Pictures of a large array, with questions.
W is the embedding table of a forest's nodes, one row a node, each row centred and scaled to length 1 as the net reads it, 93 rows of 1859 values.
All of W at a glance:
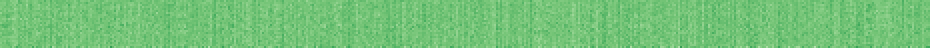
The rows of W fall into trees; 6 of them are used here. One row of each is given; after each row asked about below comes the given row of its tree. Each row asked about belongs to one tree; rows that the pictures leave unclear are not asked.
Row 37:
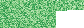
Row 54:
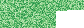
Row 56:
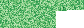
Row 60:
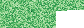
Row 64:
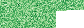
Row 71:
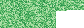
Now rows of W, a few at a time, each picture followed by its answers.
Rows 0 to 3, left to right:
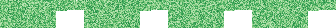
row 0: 56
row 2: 64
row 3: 71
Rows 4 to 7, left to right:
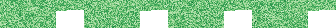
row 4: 71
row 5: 56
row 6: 60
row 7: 37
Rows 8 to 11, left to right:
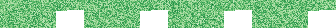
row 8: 60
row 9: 54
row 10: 37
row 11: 37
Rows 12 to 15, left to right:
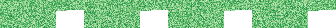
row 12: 54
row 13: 37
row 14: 54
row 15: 56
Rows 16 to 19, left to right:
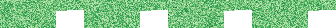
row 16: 37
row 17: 60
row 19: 54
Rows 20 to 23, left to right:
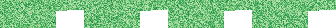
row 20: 37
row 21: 60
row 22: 71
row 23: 37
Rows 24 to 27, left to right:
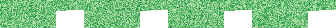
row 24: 54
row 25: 60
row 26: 56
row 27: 60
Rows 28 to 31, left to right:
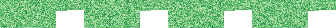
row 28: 54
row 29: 71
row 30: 71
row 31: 60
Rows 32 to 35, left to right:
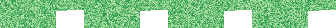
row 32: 71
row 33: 71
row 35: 60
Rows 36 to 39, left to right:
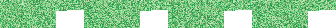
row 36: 56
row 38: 37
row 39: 37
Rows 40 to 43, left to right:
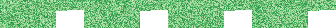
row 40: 60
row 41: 71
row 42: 56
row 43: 37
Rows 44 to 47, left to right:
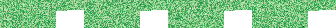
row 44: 56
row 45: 37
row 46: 54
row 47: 64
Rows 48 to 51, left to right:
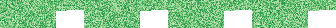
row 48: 71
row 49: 71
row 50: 54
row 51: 54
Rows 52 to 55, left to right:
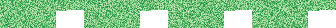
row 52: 71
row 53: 54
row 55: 71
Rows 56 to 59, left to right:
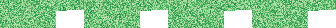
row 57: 37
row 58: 37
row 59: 56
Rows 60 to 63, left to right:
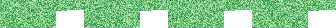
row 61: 60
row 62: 64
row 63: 71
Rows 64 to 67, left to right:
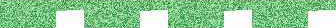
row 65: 54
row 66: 60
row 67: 54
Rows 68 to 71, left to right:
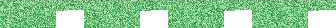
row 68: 56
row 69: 54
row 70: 64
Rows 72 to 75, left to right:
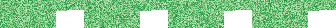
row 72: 64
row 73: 37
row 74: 37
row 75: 56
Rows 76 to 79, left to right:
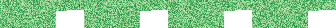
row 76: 56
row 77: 56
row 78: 37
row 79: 71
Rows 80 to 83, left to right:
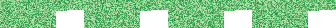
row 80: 37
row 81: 56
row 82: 71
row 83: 37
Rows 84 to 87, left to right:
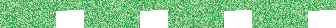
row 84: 60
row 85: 71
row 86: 71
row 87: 56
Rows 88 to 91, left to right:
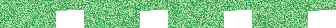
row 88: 64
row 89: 56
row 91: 60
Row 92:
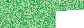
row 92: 56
